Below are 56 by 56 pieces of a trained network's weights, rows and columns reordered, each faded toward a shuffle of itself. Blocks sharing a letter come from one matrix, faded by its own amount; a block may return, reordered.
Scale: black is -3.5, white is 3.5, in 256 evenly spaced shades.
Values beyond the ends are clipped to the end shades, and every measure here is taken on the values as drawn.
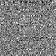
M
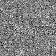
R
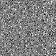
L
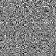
M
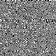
R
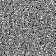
L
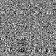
M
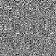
M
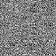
M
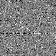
L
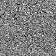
R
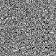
M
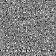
R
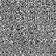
M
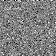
R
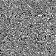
R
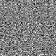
M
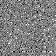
L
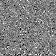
L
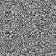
M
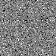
L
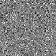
R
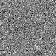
R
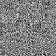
M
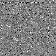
L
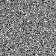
L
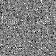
L
